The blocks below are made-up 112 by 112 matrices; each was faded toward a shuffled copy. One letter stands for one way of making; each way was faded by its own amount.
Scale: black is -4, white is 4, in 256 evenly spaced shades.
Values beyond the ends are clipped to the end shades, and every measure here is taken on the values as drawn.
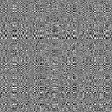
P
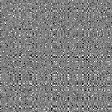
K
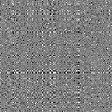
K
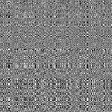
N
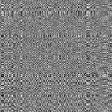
P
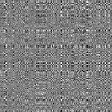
P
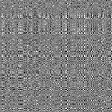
P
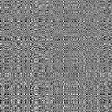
N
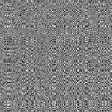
K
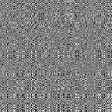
P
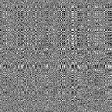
P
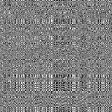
P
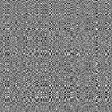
N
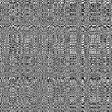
N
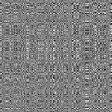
N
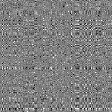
K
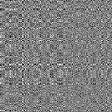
N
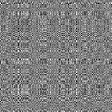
N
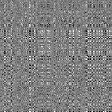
P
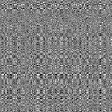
P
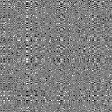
K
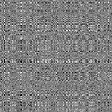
P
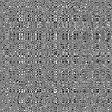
K
